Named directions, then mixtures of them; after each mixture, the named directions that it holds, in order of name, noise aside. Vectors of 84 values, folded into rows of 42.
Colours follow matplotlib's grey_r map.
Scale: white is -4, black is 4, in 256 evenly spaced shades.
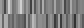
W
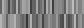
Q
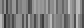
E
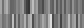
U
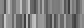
E, U, W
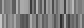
Q, W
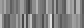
E, Q, U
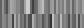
U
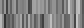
E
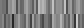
E, Q, U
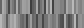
Q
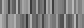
Q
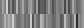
E, Q, U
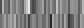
E, Q, U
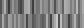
Q, U, W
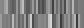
Q, U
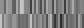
Q, U, W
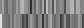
E, Q, W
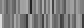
E, Q, W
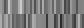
W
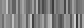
E, Q, U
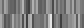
E, Q, U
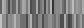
Q
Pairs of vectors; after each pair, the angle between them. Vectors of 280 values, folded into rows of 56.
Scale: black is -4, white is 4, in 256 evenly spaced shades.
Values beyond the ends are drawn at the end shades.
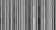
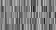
partly opposed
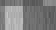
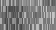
partly opposed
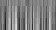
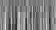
nearly opposite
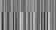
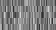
partly aligned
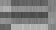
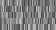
orthogonal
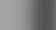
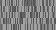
orthogonal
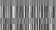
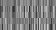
nearly opposite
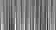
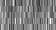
partly aligned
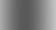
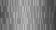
nearly opposite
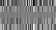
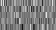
partly opposed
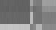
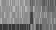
nearly opposite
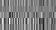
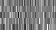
partly opposed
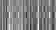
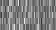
partly aligned
